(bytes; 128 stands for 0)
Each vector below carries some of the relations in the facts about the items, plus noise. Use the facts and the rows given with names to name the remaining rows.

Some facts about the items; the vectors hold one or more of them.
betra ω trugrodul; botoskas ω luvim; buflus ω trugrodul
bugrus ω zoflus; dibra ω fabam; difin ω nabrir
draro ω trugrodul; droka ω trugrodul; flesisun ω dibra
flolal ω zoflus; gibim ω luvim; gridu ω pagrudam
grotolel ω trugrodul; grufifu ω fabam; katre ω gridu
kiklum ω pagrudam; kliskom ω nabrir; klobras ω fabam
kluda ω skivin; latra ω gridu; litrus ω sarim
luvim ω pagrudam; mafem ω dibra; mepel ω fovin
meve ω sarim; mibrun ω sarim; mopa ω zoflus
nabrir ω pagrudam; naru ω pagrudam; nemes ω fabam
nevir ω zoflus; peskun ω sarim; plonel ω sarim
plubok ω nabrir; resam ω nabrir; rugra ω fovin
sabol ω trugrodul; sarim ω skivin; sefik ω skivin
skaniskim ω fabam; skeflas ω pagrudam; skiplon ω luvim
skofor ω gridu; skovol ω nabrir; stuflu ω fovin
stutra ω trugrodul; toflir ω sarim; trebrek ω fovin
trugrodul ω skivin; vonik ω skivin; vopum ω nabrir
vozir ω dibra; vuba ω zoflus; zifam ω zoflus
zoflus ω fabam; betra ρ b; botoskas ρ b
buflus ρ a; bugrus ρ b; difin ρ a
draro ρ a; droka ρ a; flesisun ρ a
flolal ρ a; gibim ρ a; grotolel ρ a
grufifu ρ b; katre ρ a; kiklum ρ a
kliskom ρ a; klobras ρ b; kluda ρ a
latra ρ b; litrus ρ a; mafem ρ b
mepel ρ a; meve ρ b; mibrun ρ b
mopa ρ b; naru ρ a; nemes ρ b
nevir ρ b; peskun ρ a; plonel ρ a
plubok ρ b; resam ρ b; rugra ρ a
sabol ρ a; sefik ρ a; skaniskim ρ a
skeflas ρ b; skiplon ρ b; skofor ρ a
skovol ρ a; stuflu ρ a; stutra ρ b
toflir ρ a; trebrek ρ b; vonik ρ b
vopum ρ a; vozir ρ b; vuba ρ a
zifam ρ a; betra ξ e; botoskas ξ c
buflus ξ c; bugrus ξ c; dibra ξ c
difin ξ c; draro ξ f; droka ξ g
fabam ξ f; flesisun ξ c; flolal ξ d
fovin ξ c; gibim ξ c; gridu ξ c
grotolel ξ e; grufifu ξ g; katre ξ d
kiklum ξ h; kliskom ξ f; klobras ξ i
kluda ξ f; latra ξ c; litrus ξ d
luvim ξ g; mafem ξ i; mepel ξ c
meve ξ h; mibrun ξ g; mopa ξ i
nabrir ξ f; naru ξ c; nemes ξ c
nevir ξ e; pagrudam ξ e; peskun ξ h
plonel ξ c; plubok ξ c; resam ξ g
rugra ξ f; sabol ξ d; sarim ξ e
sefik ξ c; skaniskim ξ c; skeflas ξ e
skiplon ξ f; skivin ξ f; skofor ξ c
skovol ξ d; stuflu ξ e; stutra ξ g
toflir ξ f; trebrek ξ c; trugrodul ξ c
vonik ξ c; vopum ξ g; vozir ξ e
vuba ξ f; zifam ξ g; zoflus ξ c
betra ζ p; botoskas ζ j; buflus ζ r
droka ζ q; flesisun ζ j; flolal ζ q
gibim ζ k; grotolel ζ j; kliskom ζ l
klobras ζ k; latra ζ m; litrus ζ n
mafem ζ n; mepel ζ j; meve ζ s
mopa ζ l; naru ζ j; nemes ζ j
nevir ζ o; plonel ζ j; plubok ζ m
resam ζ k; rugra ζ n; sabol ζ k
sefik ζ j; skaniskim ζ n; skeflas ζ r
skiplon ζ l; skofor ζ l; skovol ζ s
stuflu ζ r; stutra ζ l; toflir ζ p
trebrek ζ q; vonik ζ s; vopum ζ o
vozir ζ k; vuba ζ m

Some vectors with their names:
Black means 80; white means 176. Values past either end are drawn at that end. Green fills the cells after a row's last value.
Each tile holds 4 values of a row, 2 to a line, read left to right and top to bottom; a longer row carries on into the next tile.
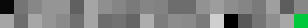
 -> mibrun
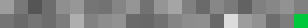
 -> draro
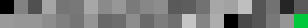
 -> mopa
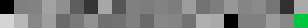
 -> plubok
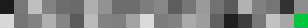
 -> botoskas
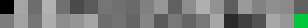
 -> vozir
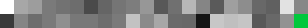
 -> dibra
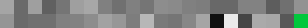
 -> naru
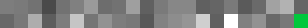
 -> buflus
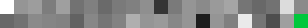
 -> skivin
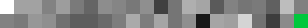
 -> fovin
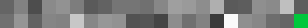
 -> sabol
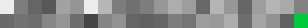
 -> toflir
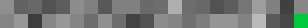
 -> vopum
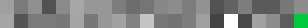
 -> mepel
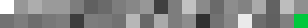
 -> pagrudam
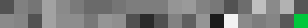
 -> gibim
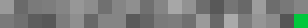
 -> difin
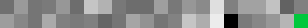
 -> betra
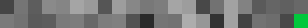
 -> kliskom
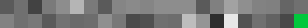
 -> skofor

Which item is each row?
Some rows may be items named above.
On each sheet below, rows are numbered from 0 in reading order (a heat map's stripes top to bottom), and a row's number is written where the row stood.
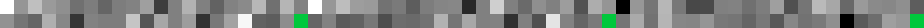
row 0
luvim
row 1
nabrir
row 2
klobras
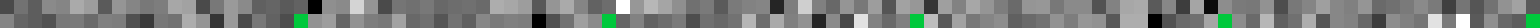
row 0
kliskom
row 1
resam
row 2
nabrir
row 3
trebrek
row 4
stuflu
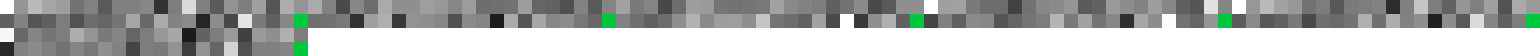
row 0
nabrir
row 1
flolal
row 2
flesisun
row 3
fabam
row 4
nabrir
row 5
litrus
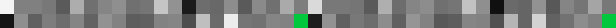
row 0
skaniskim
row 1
skaniskim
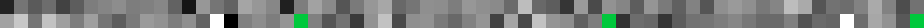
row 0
nevir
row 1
droka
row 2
skovol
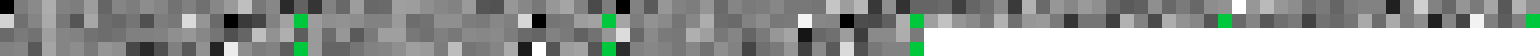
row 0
skiplon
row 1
bugrus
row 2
stutra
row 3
vuba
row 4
nabrir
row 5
gibim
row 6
naru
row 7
litrus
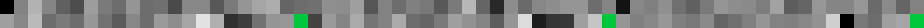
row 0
skeflas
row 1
mafem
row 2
grufifu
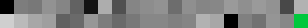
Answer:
latra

